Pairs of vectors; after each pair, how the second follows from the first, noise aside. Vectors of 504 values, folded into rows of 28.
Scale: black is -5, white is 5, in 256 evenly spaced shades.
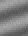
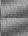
wrapped around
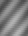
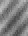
negated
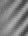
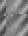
wrapped around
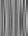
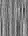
wrapped around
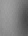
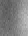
negated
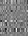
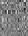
wrapped around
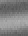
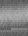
wrapped around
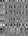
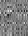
wrapped around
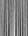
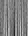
negated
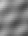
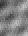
negated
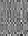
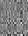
negated
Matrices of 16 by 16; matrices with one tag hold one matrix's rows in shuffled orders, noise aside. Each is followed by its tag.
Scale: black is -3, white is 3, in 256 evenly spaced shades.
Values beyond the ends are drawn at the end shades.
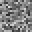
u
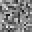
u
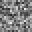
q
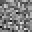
q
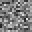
q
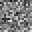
q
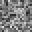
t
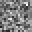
q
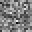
q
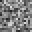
q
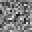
q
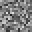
u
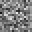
q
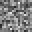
q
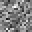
u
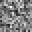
q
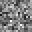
q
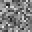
u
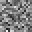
u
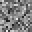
u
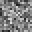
q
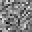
u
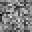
q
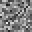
u
